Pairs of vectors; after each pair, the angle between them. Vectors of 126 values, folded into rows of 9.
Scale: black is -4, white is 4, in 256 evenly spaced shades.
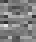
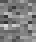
nearly parallel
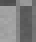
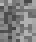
partly opposed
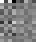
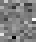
orthogonal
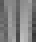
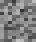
orthogonal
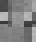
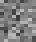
orthogonal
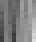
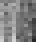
nearly opposite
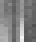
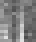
nearly parallel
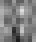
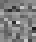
orthogonal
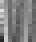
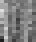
nearly parallel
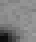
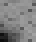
nearly parallel
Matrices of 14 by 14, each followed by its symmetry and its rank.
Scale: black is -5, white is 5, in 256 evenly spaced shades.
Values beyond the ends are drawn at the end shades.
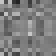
neither, rank two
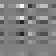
neither, rank one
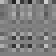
neither, rank one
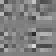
neither, rank two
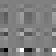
neither, rank one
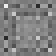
symmetric, rank two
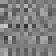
neither, rank two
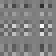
neither, rank one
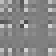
symmetric, rank two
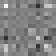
symmetric, rank two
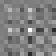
symmetric, rank two
